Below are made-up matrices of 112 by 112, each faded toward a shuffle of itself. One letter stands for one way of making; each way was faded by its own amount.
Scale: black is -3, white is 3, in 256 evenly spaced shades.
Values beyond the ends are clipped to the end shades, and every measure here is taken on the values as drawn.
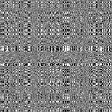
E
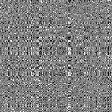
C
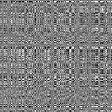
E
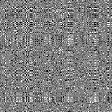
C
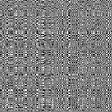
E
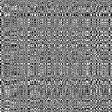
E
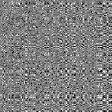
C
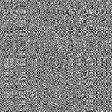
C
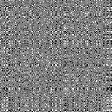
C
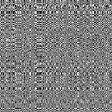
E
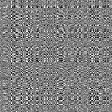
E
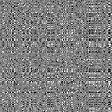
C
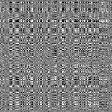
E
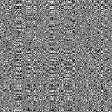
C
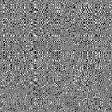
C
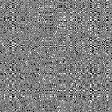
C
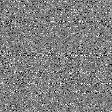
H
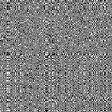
C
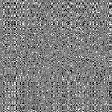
C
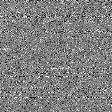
H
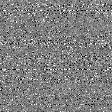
H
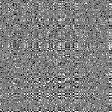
C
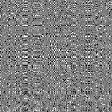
C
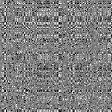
C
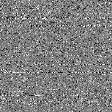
H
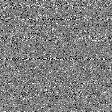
H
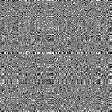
C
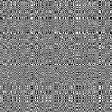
E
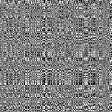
E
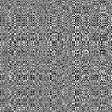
E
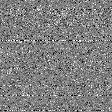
H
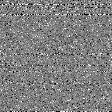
H
